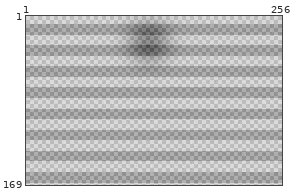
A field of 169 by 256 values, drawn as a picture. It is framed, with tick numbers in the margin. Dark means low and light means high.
Average level on the scale: 70%. Stripes: horizontal, repeating 8 times. Ninth with the lowest average: top middle. Slope: none. Dips: one, in the top middle.
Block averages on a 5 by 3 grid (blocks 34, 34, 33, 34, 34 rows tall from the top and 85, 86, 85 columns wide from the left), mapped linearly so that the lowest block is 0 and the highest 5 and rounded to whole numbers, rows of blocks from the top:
4 0 4
4 2 4
3 3 3
5 5 5
3 3 3
